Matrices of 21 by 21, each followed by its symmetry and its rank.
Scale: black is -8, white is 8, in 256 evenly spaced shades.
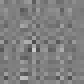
neither, rank two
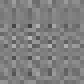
neither, rank two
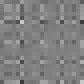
symmetric, rank two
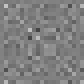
symmetric, rank three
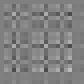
symmetric, rank one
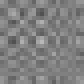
symmetric, rank two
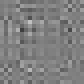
antisymmetric, rank two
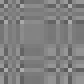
symmetric, rank one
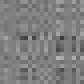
neither, rank two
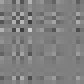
symmetric, rank one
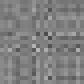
antisymmetric, rank two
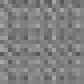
antisymmetric, rank two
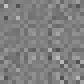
symmetric, rank three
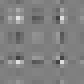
symmetric, rank one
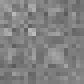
symmetric, rank three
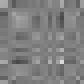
symmetric, rank two
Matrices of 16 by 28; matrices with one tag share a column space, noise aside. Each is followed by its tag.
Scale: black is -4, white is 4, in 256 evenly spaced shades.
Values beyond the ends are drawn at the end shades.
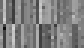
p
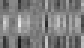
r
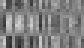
r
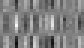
r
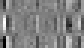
r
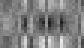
r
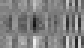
r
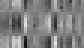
r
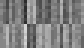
p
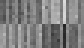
p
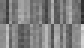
p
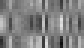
r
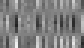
r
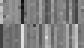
p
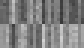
p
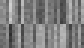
p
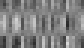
r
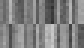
p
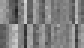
p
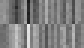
p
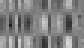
r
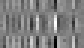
r
